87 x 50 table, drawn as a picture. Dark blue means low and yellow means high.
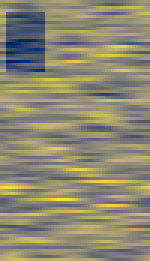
Grain: streaks across. Ninth with the lowest average: top left. Mirror symmetry: none. Odd patch: lower, in the top left.
